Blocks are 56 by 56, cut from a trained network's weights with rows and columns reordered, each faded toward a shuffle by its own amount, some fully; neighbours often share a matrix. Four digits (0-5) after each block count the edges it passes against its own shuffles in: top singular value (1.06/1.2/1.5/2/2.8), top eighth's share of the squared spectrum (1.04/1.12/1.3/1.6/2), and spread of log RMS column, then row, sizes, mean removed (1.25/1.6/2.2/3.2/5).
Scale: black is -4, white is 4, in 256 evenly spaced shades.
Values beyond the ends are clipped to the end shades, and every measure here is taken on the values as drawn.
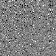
2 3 2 1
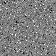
0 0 0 0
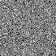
2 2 0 1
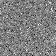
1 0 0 0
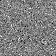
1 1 0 0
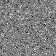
0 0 0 0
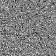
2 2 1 1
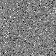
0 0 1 0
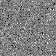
2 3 1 1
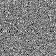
2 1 0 0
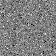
0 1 0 0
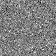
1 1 0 0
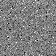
0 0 0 0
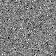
0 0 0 0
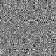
4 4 1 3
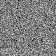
2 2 0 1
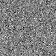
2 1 0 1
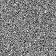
1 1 0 0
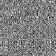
3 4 1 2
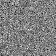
1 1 0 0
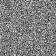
2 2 0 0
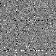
3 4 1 2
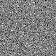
1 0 0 0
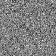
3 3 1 0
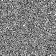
0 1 0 0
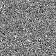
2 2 0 0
